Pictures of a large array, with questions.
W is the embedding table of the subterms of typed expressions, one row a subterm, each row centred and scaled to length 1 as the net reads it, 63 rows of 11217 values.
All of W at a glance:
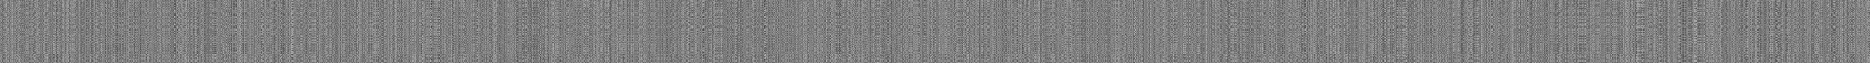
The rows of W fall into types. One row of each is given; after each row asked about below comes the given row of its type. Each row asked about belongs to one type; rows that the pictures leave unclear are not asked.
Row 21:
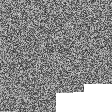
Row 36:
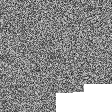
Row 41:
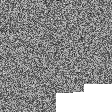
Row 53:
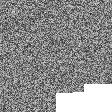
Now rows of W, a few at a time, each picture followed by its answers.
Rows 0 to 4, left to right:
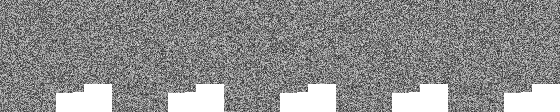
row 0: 53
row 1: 36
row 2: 21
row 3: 36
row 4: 53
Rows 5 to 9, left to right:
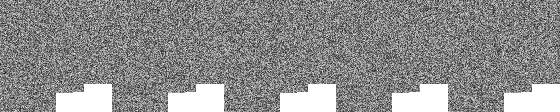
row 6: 53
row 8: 36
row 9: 21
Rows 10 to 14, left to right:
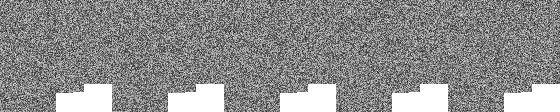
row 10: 41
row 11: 21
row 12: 41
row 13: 53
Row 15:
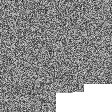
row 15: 53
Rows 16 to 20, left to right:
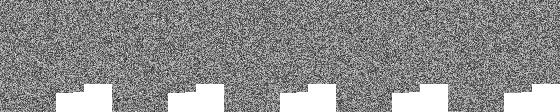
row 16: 41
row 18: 53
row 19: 36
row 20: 21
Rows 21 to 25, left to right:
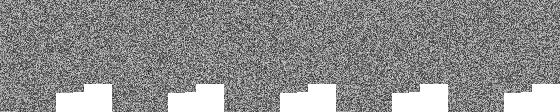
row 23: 53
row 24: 21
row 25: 53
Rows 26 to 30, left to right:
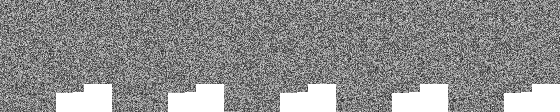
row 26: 36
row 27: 53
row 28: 21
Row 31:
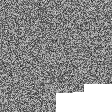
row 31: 53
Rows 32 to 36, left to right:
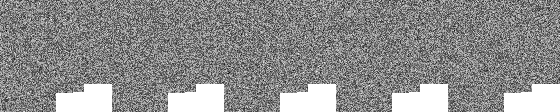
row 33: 53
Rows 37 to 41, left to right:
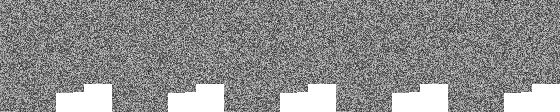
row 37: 21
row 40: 21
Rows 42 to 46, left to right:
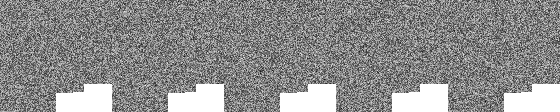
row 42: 21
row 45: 53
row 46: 41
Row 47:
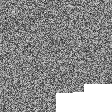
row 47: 53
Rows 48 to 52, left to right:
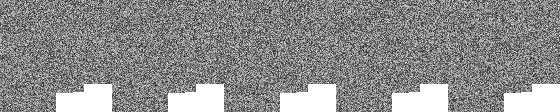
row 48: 36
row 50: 53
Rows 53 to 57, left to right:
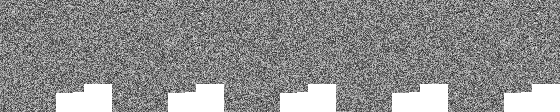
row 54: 36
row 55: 41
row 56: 21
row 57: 36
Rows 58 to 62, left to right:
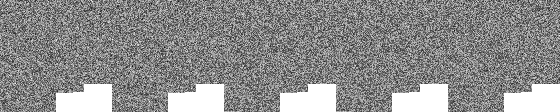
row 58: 36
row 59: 36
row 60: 21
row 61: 21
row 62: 36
